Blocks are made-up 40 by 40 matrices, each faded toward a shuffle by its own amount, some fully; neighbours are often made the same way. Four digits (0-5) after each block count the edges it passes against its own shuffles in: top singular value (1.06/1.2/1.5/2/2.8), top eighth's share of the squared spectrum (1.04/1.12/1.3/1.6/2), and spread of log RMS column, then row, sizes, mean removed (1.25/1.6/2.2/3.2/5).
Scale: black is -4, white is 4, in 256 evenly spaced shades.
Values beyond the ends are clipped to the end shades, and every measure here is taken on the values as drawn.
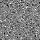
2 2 0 0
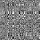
4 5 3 2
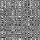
4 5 3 2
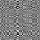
4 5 3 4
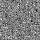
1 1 0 0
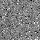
0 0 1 0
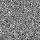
2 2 0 0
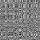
4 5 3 2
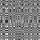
4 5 3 3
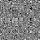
3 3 2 1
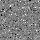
0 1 0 1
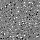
0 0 0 0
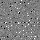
1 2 0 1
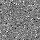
0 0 0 0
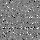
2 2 0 1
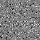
1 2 0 2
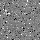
0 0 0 0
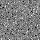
0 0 0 0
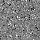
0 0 0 1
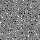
1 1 0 0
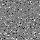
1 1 0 1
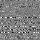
2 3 0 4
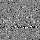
2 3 0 2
